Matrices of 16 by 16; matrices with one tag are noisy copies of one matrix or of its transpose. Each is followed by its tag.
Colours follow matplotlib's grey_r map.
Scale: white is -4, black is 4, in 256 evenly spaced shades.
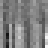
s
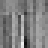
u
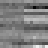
s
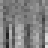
s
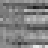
s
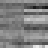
s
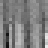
s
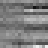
s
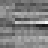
u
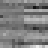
s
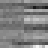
s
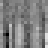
s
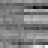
s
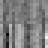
s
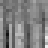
s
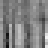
s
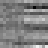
s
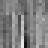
u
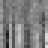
s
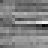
u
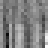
s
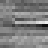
u
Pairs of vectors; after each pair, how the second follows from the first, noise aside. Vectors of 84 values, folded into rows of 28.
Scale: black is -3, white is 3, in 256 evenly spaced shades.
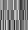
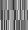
sign-scrambled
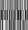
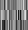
sign-scrambled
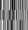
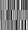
shuffled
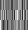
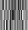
shuffled
